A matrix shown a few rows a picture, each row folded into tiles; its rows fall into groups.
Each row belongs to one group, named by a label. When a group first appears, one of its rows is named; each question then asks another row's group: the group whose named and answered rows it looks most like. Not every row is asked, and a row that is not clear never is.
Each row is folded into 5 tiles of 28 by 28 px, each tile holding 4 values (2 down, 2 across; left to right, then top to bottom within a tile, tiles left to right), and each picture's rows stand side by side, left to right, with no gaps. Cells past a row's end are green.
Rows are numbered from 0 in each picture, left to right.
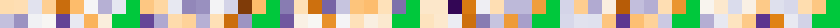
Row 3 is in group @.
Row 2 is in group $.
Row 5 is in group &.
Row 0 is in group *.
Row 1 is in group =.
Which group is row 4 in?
&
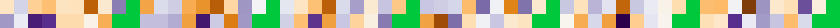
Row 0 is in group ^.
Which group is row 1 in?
*
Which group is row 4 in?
&
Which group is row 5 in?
@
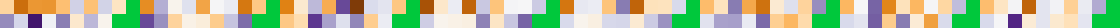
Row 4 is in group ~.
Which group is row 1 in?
=
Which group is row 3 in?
~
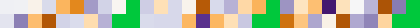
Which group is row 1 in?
&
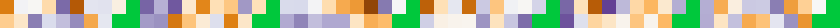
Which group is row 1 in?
*
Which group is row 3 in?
~
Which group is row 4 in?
$
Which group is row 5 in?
$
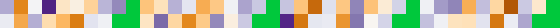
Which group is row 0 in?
$
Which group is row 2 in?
$
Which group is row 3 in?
~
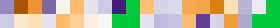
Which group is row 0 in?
$
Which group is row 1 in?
*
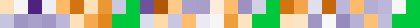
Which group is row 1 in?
$
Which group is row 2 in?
@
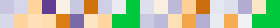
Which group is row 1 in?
*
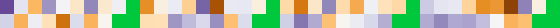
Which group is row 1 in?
@
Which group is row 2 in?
=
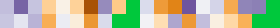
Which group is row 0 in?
*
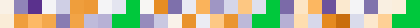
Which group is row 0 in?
~
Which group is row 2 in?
$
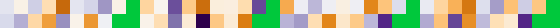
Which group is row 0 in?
*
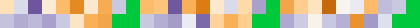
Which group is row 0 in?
^
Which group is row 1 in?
^
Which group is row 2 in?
~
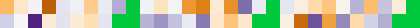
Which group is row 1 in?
*
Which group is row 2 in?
&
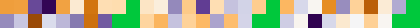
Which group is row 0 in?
=
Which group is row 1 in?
@
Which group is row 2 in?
^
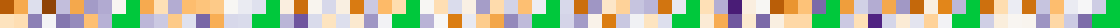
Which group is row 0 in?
@
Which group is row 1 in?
~
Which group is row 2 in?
=
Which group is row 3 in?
~
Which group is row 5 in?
^
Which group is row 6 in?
^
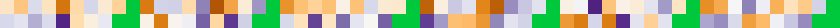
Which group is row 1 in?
~
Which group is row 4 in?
@
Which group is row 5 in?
=
